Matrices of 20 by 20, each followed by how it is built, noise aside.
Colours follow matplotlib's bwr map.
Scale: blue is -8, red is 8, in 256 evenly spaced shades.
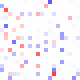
sparse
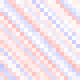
Toeplitz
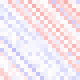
Toeplitz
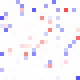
sparse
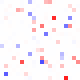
sparse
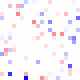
sparse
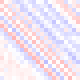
Toeplitz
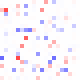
sparse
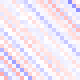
Toeplitz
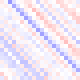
Toeplitz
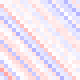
Toeplitz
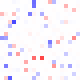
sparse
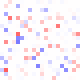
sparse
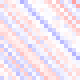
Toeplitz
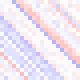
Toeplitz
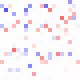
sparse
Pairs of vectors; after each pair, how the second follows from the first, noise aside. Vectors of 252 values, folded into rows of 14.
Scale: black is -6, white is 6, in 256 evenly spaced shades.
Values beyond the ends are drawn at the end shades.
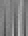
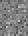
shuffled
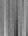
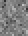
shuffled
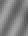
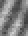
scaled up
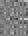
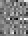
scaled up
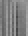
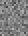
shuffled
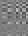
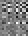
scaled up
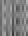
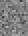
shuffled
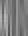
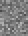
shuffled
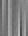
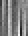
scaled up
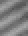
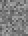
shuffled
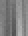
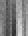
scaled up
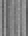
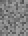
shuffled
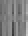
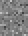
shuffled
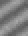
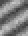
scaled up
